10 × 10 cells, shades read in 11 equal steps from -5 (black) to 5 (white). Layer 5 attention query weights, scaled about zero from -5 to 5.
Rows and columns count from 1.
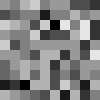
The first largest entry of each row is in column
4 8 7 9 1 10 3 3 7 1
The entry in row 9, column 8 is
0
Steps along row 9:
up down up same down up down down up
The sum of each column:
3 -1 2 4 3 -8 1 3 -4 0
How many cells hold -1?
6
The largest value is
4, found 4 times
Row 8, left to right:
-1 0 2 -1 2 -2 0 -2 1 0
